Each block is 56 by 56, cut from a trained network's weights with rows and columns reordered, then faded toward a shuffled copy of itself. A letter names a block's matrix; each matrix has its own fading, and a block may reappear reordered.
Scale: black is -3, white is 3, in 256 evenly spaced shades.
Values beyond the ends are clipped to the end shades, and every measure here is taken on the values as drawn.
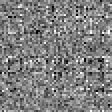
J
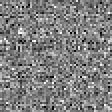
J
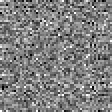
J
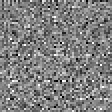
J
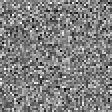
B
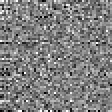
J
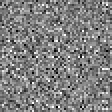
J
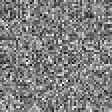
B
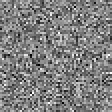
B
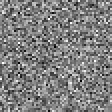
B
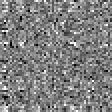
J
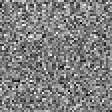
B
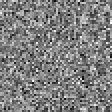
B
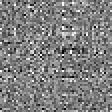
J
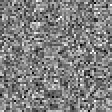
B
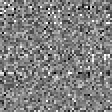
J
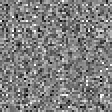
J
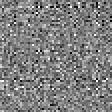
J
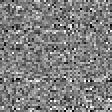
J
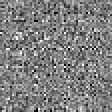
J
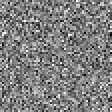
B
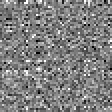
J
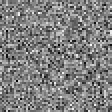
B
